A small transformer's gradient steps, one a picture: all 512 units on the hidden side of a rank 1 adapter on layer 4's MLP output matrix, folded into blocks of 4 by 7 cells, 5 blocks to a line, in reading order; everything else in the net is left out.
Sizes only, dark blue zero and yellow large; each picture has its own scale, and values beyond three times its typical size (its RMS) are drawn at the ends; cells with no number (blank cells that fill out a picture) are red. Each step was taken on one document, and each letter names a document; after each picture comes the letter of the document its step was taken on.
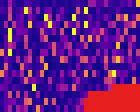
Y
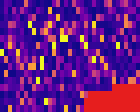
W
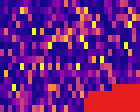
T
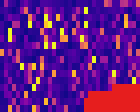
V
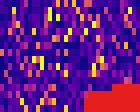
T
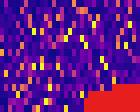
W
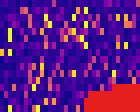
Y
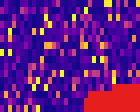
V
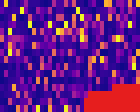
W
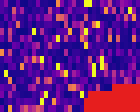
T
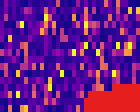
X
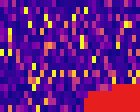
Y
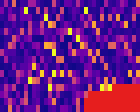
Y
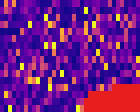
V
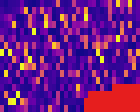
V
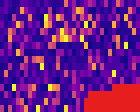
T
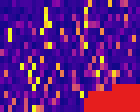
X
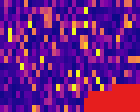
V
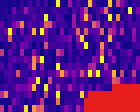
X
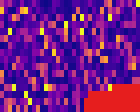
Y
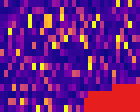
W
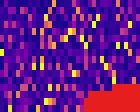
W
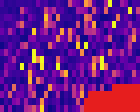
X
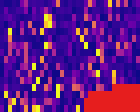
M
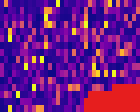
M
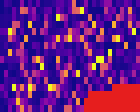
T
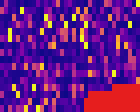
X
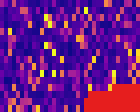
Y
